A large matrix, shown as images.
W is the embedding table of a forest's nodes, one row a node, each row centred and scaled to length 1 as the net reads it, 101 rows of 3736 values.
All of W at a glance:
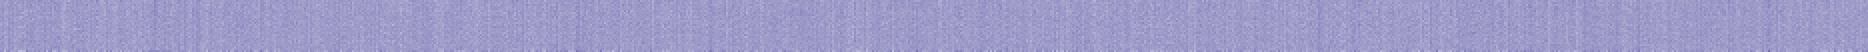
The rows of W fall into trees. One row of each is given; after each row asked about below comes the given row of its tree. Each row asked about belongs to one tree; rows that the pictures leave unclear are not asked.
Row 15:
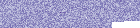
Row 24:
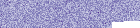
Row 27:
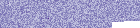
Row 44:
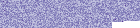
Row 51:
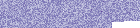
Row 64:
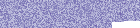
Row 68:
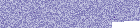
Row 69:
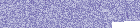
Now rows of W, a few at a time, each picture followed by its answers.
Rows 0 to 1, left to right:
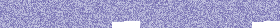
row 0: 44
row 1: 44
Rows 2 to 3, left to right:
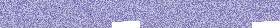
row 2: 64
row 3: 15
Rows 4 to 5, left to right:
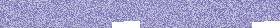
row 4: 51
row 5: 15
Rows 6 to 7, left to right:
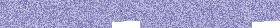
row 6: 64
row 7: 69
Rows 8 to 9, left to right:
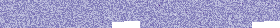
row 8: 69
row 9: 44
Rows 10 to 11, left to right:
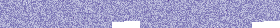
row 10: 44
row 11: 27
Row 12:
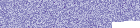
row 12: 64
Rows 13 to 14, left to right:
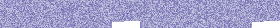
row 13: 69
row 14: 27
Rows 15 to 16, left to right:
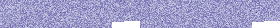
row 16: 24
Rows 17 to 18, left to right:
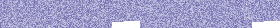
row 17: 27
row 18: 69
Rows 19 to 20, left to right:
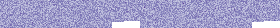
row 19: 15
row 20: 51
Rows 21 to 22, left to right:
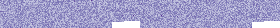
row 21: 15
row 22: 51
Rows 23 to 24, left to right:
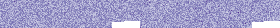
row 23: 15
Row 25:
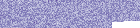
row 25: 51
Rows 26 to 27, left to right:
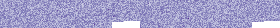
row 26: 51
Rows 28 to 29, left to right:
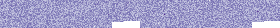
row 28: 51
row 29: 69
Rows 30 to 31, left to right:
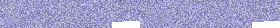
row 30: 15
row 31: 15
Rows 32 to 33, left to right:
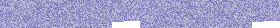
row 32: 24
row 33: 68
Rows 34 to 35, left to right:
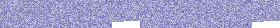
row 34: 27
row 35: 27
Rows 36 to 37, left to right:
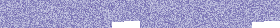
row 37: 24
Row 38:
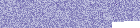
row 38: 69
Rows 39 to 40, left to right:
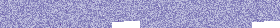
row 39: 27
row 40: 51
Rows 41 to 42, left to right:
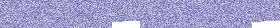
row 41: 68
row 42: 64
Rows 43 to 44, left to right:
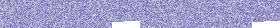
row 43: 15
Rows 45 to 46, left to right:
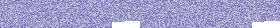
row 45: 15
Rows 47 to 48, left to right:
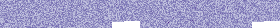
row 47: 69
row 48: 44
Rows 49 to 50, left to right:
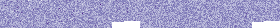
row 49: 51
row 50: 44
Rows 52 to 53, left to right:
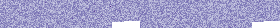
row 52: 68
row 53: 27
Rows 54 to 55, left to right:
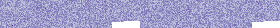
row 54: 24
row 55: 27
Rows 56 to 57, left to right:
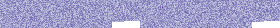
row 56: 69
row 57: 15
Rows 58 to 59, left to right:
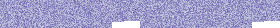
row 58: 64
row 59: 69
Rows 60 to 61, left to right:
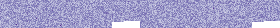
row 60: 44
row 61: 27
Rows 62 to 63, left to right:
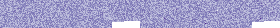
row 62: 69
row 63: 24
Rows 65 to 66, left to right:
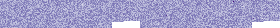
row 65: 51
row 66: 51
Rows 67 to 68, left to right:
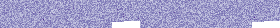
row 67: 27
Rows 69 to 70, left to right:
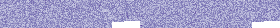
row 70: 15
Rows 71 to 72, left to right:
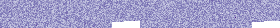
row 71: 27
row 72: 24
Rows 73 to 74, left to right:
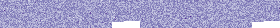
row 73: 44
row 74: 27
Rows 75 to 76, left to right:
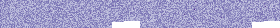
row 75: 24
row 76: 64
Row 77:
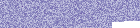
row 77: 68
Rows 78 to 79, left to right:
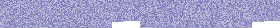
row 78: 15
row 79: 69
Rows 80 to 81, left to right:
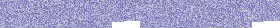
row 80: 64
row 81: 69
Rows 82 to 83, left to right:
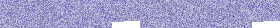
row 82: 44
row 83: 69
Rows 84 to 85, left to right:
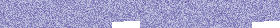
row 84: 51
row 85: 68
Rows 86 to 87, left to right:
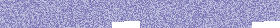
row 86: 69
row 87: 24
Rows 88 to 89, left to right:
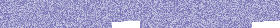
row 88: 64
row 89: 27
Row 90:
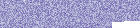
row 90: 15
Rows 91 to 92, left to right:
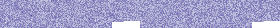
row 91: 51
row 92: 15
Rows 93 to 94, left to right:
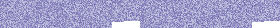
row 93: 24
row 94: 68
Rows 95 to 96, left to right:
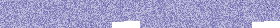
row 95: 64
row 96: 69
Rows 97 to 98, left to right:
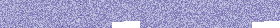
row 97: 15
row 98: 68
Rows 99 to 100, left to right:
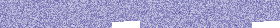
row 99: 27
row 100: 27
